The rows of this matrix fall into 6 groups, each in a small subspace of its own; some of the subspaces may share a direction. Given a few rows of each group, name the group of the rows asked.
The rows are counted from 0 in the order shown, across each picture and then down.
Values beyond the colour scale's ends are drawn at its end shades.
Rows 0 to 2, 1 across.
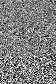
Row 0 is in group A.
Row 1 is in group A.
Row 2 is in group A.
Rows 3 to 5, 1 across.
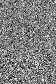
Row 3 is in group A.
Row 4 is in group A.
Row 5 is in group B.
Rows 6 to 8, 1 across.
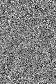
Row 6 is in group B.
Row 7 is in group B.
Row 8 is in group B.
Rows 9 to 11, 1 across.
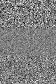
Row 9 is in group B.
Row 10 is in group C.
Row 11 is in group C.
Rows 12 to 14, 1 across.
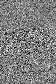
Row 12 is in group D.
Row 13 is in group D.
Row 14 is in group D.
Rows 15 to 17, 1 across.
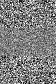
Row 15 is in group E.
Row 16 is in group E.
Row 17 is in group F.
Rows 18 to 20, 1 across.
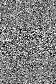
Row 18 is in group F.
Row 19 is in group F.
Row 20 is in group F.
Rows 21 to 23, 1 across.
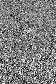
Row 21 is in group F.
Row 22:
E
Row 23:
A
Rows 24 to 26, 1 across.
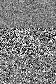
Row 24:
E
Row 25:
D
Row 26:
D
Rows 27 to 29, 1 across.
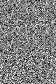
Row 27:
C
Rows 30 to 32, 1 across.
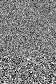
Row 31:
B
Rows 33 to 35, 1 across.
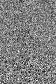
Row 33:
E
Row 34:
D
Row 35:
D
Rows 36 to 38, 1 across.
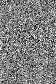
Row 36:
C
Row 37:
D
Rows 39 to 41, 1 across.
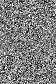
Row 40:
B
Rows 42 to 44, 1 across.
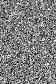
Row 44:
A
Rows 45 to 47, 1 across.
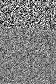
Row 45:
C
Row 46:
A
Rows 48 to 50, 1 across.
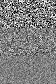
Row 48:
E
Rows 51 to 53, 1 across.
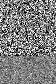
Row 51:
D
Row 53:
E
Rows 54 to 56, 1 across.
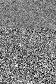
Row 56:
A
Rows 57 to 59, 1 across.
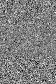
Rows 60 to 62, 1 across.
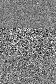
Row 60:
F
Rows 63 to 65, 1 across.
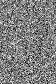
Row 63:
C
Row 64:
F
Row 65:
B
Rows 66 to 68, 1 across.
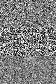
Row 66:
D
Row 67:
F
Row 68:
E
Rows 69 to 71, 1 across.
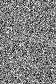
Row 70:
A
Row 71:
F
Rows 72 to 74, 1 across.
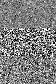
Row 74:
D
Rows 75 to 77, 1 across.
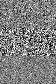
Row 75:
D
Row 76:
A
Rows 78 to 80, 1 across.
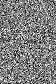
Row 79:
F
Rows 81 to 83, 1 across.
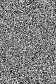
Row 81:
E
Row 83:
F
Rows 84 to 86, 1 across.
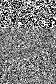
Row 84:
E
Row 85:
B
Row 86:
D
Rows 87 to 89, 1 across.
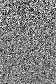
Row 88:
C
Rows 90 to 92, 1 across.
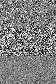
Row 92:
C
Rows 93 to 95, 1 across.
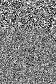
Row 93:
E
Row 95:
A
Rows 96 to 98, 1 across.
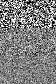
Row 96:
E
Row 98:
E
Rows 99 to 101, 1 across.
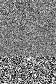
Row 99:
D
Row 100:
E
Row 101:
E
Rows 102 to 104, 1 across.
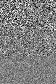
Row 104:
B
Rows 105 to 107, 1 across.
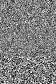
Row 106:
C
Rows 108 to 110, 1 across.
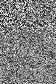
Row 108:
D
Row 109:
A
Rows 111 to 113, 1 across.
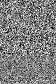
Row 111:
A
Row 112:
A
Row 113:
C
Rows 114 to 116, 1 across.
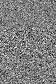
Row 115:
D
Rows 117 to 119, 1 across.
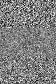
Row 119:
C
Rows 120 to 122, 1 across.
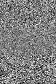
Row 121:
E
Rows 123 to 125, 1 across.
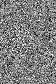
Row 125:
B
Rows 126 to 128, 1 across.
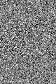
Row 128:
A
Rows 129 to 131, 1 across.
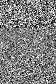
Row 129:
C
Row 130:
F
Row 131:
B
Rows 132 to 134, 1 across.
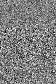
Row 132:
C
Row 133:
F
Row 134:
E
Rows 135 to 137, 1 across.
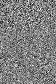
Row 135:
B
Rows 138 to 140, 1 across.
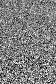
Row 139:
D
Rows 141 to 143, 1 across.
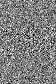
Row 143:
B
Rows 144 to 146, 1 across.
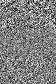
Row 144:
A
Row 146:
B
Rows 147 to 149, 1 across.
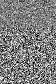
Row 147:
E
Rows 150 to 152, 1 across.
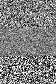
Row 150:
F
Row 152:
D
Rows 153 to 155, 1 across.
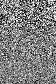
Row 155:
C
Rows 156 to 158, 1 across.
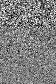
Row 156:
B
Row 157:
D
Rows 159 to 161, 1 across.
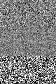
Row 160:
F
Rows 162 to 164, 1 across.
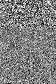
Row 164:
B
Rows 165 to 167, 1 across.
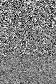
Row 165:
E
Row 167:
F
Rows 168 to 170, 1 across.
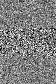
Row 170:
D
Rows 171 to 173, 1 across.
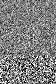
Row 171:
C
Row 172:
B
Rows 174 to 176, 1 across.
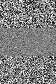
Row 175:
D
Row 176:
A
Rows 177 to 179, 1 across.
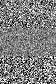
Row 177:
A
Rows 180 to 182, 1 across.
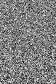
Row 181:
E
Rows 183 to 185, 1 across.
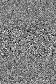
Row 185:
C
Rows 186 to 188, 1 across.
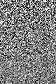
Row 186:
C
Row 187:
D
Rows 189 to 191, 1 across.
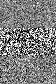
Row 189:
F
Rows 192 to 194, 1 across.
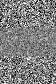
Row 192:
D
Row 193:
A
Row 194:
E
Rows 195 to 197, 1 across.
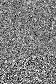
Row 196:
D
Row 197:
D
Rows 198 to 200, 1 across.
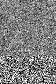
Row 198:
F
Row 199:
B
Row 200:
A
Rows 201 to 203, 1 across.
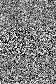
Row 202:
D
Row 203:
C
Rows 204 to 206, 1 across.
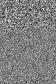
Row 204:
B
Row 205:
C
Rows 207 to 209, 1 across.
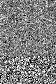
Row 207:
F
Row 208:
D
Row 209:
D
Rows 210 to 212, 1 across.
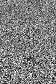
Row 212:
E
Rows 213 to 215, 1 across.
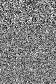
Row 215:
F
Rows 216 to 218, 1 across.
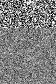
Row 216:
E
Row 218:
E
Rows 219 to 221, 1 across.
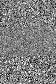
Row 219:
D
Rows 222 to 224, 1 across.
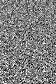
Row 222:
C
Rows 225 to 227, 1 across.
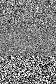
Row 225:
B
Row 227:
B
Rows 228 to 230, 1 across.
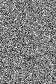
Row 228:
D
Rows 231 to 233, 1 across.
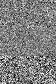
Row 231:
A
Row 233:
A
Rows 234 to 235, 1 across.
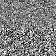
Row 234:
E
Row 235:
A
